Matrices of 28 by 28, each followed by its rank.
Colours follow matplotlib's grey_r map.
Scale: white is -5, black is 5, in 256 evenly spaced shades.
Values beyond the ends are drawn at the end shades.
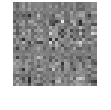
five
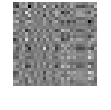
three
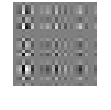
one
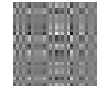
one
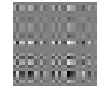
one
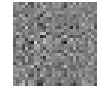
five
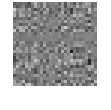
five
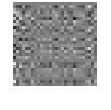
three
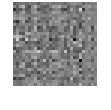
five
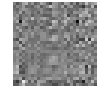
five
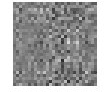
five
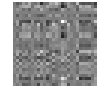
three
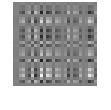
one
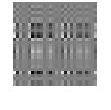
one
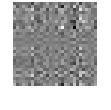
three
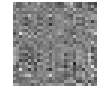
five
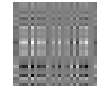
one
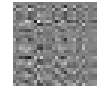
three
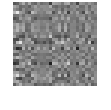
three
